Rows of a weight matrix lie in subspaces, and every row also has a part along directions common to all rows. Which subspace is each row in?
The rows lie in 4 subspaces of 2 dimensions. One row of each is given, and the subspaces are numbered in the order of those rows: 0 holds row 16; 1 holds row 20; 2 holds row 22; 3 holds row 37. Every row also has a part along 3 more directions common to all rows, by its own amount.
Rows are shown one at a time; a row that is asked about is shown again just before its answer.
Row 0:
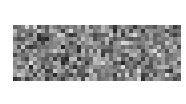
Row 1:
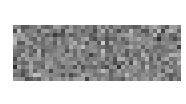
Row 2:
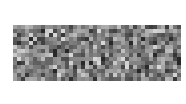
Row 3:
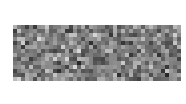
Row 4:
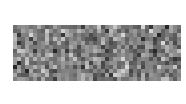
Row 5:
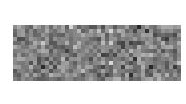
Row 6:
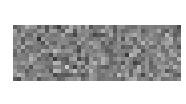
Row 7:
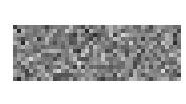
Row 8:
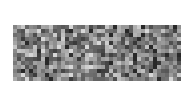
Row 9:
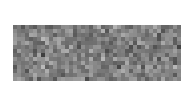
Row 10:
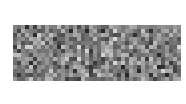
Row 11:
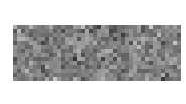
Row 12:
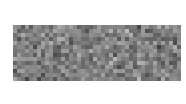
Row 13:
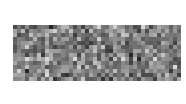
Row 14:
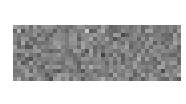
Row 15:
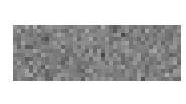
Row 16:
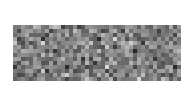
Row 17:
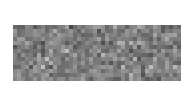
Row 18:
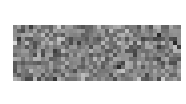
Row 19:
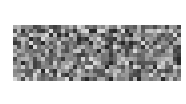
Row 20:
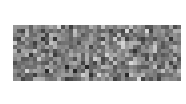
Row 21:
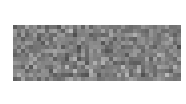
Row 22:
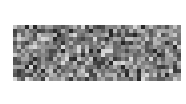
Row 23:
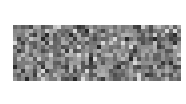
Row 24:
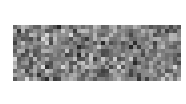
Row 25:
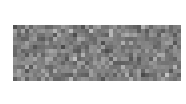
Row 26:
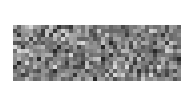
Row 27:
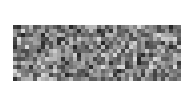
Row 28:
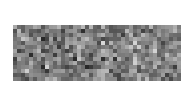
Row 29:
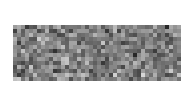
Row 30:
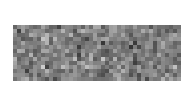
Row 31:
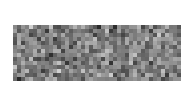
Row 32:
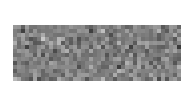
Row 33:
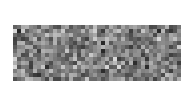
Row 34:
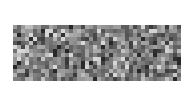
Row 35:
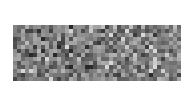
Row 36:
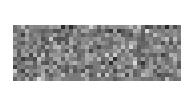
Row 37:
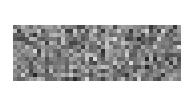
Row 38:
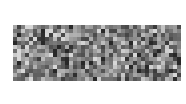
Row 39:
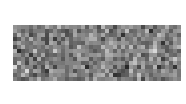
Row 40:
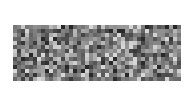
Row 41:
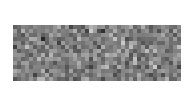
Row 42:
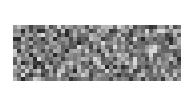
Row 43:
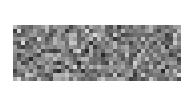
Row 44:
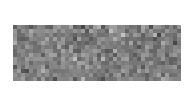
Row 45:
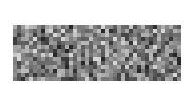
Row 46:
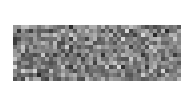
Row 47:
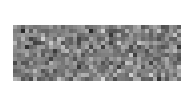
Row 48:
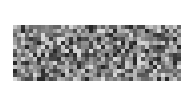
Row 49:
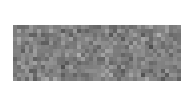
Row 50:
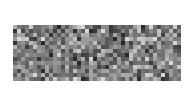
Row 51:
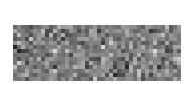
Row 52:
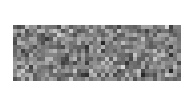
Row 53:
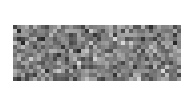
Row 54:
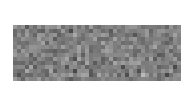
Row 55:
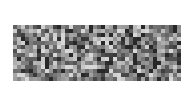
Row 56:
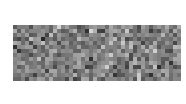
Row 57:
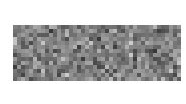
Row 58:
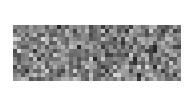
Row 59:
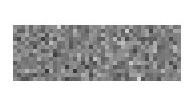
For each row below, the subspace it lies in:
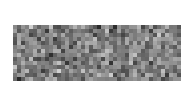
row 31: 2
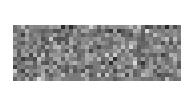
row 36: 1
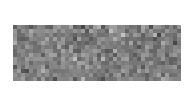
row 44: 3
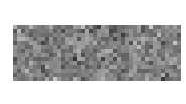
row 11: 3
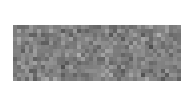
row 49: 3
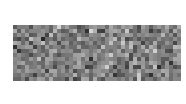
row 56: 0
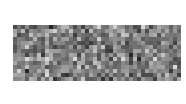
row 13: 0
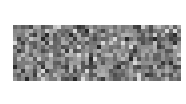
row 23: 3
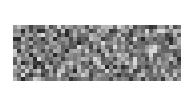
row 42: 0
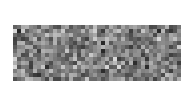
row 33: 3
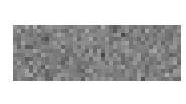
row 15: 2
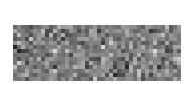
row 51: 0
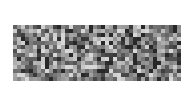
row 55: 3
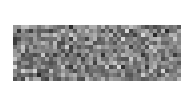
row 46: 3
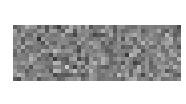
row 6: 2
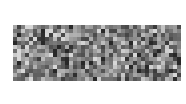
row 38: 0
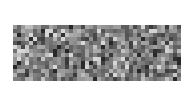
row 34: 0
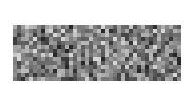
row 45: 0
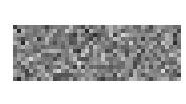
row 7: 2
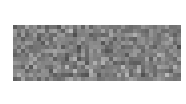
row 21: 2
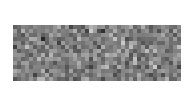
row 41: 1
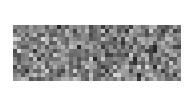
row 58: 0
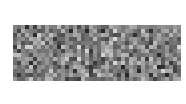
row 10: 2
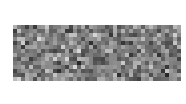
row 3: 2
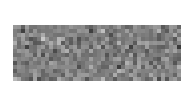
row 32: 1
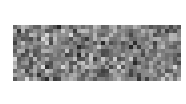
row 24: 3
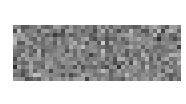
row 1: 3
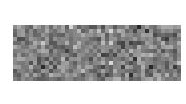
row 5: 1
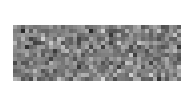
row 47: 1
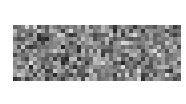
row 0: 2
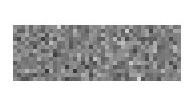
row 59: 1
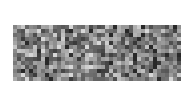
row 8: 3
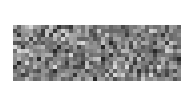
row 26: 0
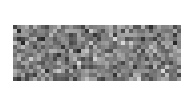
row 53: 2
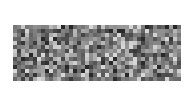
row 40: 1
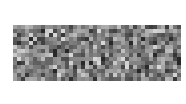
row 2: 0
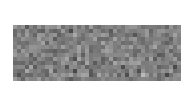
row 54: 2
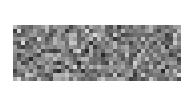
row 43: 2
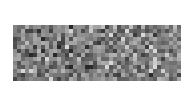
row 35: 3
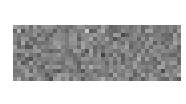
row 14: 2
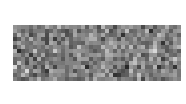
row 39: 0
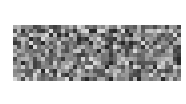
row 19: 0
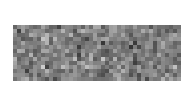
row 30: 3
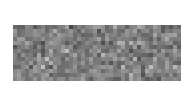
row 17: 1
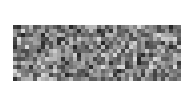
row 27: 1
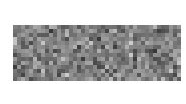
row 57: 0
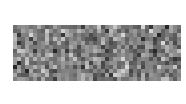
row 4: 0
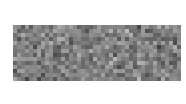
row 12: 1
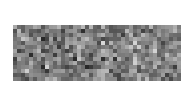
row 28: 3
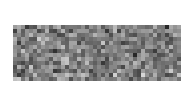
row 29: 2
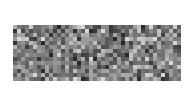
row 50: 3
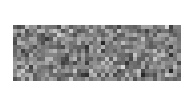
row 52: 2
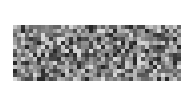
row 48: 1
